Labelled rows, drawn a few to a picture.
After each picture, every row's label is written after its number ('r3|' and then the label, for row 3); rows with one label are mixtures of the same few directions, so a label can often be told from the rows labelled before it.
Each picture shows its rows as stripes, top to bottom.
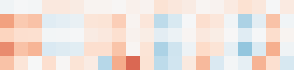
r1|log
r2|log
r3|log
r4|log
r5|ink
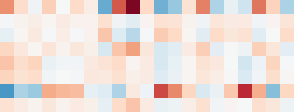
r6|ink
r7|ink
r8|ink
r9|ink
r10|log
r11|log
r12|log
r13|ink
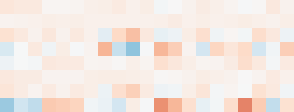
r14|log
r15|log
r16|ink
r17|ink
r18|log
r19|log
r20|ink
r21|log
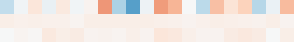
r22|ink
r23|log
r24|log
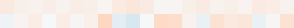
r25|ink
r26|ink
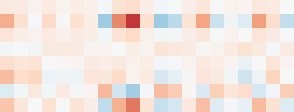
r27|ink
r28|ink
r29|ink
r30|log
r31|log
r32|log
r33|ink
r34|ink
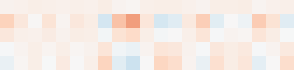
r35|ink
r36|ink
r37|ink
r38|ink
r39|ink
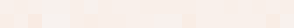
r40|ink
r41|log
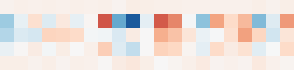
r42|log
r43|ink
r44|log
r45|ink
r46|ink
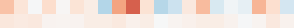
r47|ink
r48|log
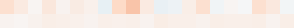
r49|ink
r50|log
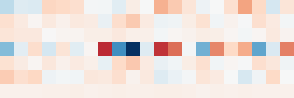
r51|log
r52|ink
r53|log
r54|ink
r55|ink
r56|log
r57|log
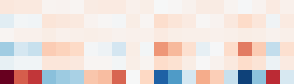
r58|log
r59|log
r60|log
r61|log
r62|log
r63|log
